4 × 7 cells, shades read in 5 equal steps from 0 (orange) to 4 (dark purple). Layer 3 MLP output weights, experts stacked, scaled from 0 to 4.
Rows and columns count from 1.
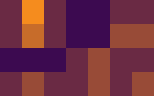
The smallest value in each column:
3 0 3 3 2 2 2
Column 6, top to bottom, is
3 2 3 3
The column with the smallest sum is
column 2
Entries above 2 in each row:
6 4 6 4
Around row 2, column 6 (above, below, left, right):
3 3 4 2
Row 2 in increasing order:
1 2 2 3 3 4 4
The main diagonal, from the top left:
3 1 4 3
